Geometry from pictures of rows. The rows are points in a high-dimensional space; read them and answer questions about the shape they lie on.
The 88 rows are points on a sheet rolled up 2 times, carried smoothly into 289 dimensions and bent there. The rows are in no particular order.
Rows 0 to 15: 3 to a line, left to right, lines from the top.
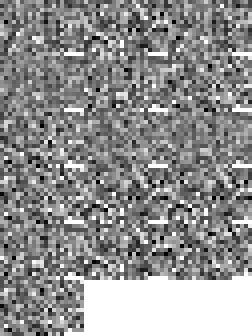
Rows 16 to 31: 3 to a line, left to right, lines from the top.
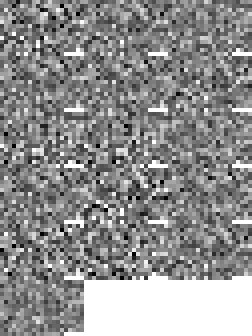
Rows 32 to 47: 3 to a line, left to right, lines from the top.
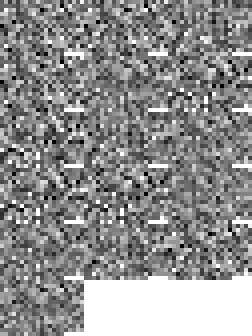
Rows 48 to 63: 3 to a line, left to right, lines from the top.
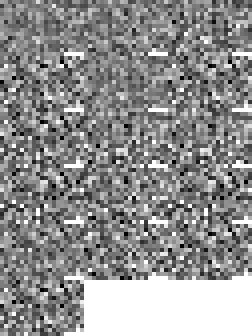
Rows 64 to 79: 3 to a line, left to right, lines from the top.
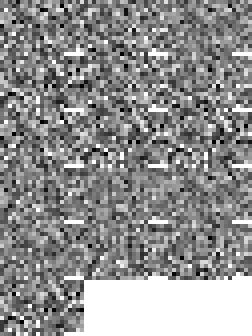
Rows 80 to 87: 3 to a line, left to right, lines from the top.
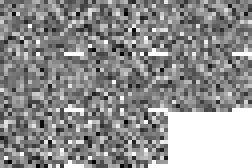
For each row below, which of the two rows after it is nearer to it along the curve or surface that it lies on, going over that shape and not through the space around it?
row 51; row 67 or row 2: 67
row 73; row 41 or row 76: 76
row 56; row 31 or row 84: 84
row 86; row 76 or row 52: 76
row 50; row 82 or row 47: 82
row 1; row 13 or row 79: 13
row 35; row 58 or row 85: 58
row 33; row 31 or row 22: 22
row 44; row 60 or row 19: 19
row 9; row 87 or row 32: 87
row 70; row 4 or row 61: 61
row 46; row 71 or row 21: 71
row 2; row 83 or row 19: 19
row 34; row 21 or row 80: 21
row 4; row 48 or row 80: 80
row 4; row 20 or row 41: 20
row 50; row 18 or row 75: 75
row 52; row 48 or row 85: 48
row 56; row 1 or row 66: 66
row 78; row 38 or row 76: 76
